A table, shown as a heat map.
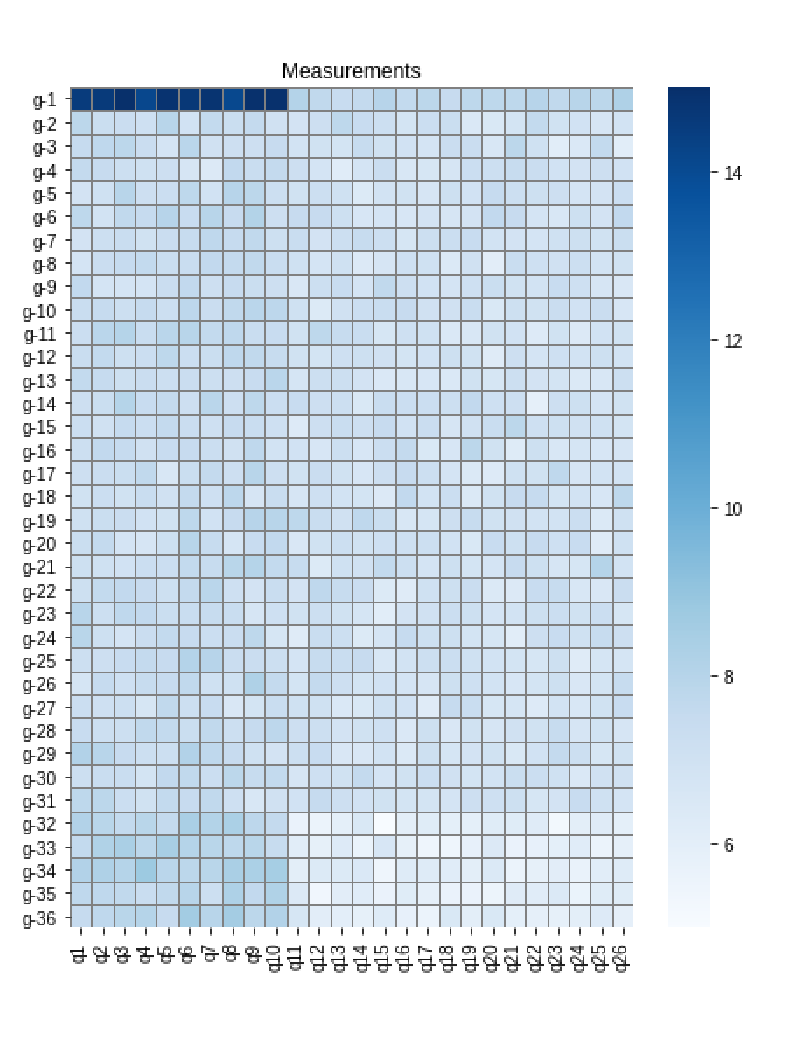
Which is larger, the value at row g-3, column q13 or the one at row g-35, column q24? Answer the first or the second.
the first
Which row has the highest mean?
g-1
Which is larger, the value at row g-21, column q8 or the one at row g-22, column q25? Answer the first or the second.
the first
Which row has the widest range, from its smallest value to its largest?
g-1
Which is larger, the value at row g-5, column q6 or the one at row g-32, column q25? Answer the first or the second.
the first
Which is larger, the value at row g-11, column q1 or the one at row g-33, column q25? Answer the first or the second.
the first
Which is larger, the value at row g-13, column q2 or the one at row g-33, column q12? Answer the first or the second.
the first
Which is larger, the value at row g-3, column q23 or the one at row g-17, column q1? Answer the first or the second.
the second
